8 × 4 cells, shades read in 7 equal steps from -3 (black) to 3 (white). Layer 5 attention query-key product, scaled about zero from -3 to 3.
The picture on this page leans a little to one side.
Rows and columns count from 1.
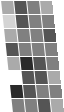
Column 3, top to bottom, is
0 0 0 0 -1 -1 0 -1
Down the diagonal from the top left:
1 -1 0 0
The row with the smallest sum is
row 7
